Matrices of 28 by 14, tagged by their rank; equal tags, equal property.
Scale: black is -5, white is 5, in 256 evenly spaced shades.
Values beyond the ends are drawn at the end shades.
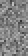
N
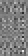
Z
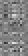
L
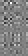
Z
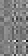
L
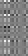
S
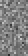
N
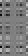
S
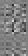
L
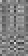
L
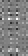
L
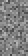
N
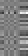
S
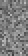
N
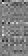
Z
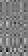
L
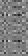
L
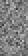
N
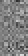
Z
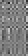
L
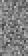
N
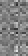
Z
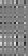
S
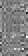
Z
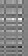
S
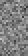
N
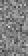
N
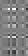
S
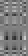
S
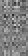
Z
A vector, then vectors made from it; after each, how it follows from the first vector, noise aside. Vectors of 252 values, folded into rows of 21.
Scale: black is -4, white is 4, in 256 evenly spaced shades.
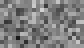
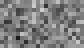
copied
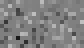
partly zeroed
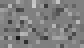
partly zeroed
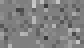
partly zeroed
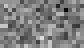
reversed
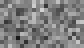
copied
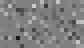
partly zeroed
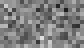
reversed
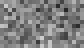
reversed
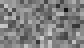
reversed
